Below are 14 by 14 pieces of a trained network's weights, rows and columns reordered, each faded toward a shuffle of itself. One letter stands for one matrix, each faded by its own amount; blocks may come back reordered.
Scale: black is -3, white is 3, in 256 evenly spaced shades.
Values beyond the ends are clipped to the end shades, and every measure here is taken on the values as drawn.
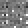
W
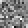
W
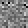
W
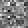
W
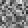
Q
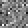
W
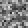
Q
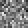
W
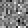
W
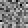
Q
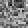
Q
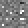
W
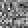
Q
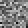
Q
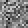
W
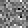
W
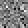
W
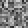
Q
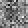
Q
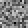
Q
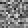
Q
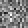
Q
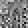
Q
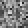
Q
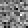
W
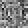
Q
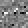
W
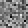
Q
